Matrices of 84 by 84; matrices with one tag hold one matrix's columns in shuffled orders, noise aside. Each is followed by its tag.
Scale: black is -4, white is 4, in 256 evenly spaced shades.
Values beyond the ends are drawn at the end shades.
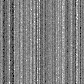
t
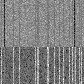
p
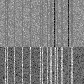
p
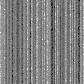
t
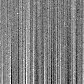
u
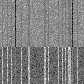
p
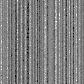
t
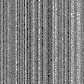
t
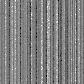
t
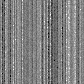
t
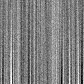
u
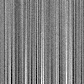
u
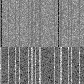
p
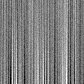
u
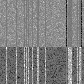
p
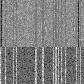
p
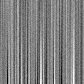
u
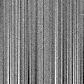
u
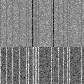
p
